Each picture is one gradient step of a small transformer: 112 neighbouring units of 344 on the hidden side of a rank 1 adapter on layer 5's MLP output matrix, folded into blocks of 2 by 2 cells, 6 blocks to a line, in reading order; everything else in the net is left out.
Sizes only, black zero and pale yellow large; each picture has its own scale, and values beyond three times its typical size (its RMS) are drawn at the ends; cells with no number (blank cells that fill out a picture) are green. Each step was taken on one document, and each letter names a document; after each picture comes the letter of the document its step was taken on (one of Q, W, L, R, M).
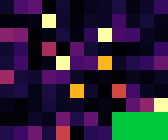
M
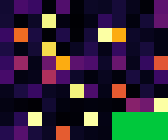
M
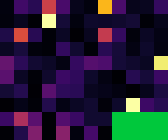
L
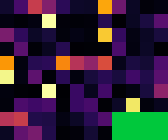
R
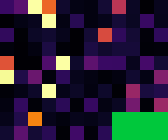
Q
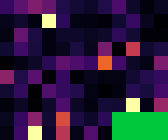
L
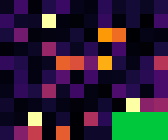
M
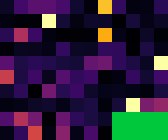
L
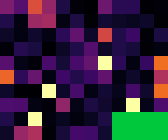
Q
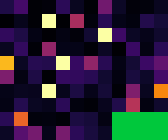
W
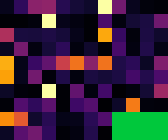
R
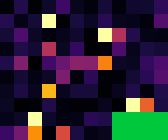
M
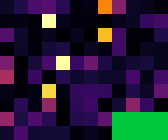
R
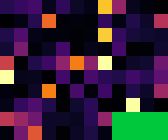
R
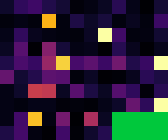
M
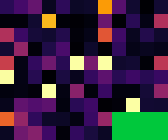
R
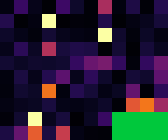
M
